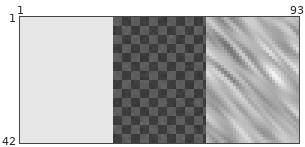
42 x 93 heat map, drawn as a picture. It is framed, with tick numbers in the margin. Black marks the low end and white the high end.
The table splits into one row of 3 panels. Panel 1,1: very high, flat. Panel 1,2: low, checkered. Panel 1,3: high, slanting down to the right.
